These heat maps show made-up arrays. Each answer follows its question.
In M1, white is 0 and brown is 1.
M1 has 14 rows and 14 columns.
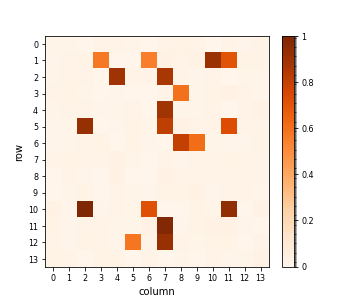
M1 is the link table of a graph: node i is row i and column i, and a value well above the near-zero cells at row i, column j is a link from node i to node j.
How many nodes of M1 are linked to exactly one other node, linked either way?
1
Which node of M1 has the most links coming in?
node 7
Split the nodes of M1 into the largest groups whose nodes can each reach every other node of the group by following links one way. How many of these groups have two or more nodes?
0
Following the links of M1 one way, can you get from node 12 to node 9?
no
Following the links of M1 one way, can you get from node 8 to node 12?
no
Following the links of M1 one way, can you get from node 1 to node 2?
yes
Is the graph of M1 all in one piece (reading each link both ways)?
no
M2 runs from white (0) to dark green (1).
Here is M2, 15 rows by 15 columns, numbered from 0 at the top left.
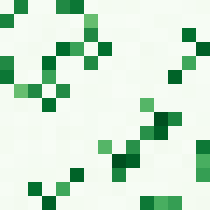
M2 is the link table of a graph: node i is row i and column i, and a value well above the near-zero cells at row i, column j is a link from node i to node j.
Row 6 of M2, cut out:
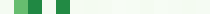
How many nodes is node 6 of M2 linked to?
3
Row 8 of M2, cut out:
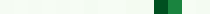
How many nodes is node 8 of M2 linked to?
2
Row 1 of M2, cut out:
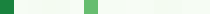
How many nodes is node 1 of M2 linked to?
2
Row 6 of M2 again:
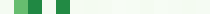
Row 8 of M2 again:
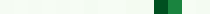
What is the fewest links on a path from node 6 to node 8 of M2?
5
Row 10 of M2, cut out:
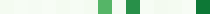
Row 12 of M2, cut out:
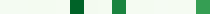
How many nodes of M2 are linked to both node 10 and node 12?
1
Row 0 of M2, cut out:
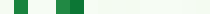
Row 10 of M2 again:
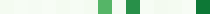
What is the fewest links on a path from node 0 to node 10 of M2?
4
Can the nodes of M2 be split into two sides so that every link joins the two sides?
yes
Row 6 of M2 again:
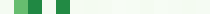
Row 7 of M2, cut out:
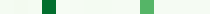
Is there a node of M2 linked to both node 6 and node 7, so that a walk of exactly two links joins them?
no
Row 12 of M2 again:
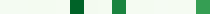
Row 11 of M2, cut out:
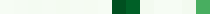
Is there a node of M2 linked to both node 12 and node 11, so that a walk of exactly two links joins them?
yes
